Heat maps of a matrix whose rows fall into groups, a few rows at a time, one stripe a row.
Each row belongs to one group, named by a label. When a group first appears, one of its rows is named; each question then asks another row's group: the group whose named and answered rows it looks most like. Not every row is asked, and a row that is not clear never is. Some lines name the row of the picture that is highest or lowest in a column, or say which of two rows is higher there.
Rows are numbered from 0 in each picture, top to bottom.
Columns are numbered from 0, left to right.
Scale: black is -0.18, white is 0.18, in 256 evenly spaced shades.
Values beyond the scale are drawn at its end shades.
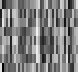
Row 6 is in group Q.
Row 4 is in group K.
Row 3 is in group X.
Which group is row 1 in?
K
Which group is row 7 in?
X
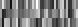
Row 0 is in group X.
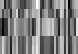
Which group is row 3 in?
Q
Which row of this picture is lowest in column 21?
0
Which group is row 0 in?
X
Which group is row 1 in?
X
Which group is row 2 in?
Q
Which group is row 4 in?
X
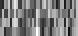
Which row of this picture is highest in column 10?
1
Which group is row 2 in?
K
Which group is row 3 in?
X
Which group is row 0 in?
K
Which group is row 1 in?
Q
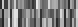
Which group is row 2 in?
K
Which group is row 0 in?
Q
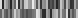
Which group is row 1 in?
Q
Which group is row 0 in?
X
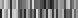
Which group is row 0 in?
K
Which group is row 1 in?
K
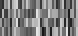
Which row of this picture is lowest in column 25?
3
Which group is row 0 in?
K
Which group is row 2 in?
X
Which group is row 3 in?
Q
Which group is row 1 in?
Q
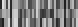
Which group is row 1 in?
K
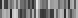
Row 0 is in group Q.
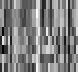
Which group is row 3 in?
Q
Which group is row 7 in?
Q
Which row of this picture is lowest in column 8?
7
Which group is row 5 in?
Q
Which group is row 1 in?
X
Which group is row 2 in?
X
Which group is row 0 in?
Q
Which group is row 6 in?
X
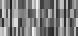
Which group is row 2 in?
K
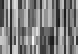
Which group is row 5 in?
K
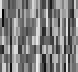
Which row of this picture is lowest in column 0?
5
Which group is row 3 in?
Q
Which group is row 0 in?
X
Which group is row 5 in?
K
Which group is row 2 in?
Q
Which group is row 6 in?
Q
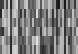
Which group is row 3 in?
K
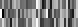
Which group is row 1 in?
X
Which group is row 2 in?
X
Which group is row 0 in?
Q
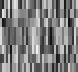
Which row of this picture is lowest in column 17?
0
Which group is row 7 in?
K
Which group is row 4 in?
X
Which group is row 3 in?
X
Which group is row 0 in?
K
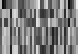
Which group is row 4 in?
K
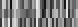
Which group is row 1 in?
Q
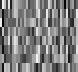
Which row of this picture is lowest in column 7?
2
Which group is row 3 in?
Q
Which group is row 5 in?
Q
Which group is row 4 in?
K
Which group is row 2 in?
X
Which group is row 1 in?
Q
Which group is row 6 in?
X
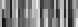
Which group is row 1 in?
X
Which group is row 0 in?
X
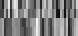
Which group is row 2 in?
X
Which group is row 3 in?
X
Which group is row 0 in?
K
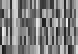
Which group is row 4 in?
K
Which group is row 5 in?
X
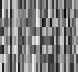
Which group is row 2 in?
Q
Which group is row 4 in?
X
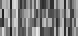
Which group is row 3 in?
X
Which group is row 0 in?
K
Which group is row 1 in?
K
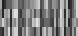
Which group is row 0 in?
X
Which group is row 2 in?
X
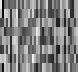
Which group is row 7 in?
K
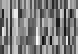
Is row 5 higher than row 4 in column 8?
Yes
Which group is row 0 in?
K
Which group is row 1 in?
K
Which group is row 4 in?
Q
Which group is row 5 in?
K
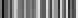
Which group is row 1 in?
Q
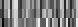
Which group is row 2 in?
Q
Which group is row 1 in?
K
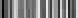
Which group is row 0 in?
Q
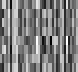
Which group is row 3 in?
K
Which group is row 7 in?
K
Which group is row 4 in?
Q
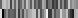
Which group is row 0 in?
K
